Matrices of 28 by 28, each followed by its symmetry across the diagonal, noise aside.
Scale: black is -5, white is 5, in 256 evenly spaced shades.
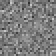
symmetric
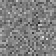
neither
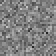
symmetric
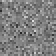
antisymmetric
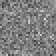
neither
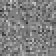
antisymmetric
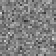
neither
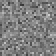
neither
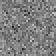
neither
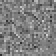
antisymmetric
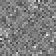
symmetric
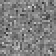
antisymmetric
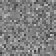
antisymmetric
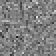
antisymmetric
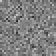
symmetric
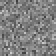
neither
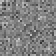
symmetric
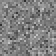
symmetric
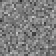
symmetric
